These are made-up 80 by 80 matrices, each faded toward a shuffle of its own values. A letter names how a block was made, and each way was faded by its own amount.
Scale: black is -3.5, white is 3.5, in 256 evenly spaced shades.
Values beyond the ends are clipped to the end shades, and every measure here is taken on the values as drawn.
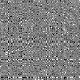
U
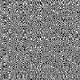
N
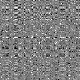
U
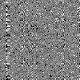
N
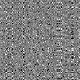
N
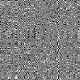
N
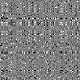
U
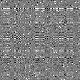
U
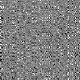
N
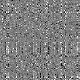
N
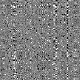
N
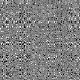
N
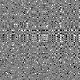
U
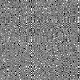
N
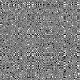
U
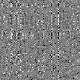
N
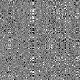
N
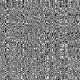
N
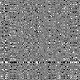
U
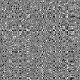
U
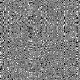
N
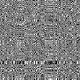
U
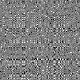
U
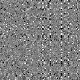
N
